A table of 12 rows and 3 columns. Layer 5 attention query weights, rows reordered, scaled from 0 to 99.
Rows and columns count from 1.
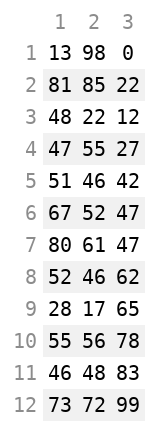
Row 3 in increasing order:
12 22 48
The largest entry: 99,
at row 12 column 3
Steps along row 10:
up up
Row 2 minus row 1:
68 -13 22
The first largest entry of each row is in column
2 2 1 2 1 1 1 3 3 3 3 3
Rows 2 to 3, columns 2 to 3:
85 22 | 22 12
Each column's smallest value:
13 17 0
